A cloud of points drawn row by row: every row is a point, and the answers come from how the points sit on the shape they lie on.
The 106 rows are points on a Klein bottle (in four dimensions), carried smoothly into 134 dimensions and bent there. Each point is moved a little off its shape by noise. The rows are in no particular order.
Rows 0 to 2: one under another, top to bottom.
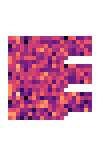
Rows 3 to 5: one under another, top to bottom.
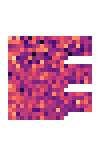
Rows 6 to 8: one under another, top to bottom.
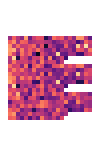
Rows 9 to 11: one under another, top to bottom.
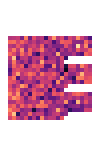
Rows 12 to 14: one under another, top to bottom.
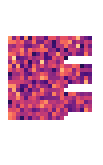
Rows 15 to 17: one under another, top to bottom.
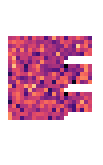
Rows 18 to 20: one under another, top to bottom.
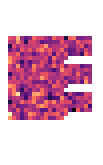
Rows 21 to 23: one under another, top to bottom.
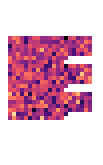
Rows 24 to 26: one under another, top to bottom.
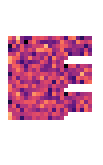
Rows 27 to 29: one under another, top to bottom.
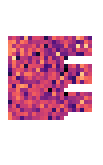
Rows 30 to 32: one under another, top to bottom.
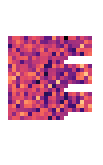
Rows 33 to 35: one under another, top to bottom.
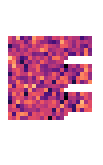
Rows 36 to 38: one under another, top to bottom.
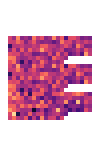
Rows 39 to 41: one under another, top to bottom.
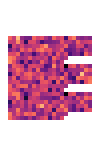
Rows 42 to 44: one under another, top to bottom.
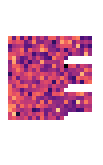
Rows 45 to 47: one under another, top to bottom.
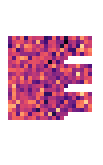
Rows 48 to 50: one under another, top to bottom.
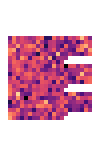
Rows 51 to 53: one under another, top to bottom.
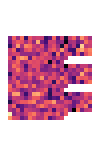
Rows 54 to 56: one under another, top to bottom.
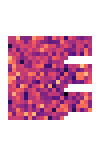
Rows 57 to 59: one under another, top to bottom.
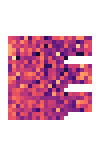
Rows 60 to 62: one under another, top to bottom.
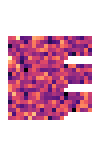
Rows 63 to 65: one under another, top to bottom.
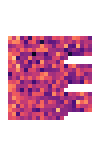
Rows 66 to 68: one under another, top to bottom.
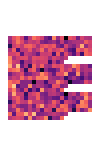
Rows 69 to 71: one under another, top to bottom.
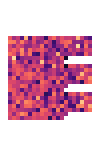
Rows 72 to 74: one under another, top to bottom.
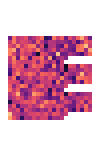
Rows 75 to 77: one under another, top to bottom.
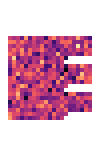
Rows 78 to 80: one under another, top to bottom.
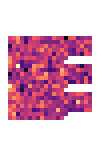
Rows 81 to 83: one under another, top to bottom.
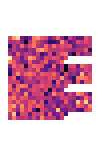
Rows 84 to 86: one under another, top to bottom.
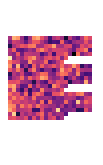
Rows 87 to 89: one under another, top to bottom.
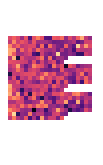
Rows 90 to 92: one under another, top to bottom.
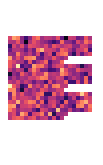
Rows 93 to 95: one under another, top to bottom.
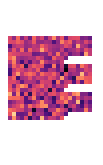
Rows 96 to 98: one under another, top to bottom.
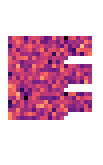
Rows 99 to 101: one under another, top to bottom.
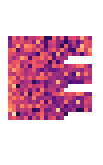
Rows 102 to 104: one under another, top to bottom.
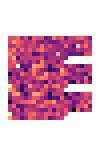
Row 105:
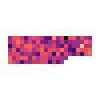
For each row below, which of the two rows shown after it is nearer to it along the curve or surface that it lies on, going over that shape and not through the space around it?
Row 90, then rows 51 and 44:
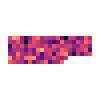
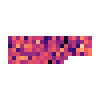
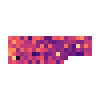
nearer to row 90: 51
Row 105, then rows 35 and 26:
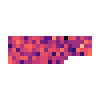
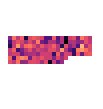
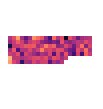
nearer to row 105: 26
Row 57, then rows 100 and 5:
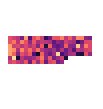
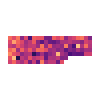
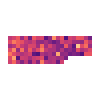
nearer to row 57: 100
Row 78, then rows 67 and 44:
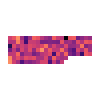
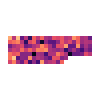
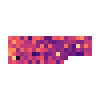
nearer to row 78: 67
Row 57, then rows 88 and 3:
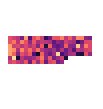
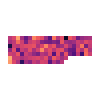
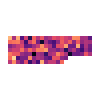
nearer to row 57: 3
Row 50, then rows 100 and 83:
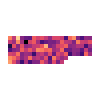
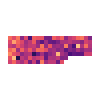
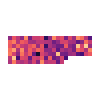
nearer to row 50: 100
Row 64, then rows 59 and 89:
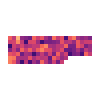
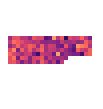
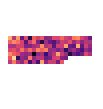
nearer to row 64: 89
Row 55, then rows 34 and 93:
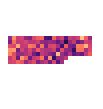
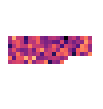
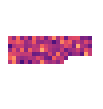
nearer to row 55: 93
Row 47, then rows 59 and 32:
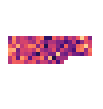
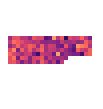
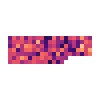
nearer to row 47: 32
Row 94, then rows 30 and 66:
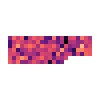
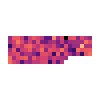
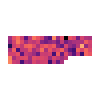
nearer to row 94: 66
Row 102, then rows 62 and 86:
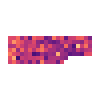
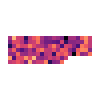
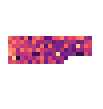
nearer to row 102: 86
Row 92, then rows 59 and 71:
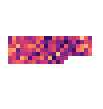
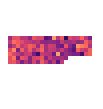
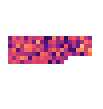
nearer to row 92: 71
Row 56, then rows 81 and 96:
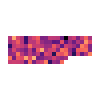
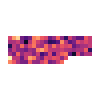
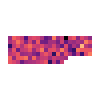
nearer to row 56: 96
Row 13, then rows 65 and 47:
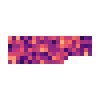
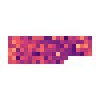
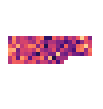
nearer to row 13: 65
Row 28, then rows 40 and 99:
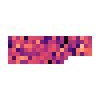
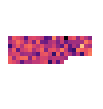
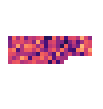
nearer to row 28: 99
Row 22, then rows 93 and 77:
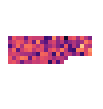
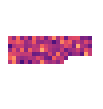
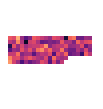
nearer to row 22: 77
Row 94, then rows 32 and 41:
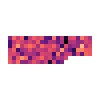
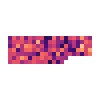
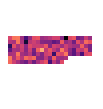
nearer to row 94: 32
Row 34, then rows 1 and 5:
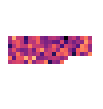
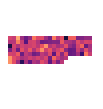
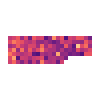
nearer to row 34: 1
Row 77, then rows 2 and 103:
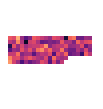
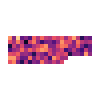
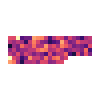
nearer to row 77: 2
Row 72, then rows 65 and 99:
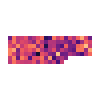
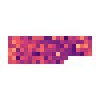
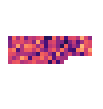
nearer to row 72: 99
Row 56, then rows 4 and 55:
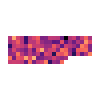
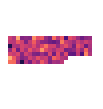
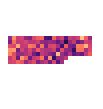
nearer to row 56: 4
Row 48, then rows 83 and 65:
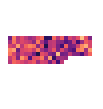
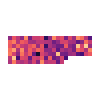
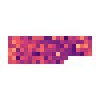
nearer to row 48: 83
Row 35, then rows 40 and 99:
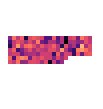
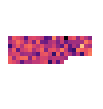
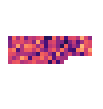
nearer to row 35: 99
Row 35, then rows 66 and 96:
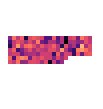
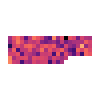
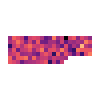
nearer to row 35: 66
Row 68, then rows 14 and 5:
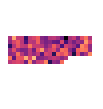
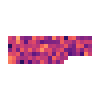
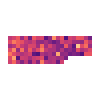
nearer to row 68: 14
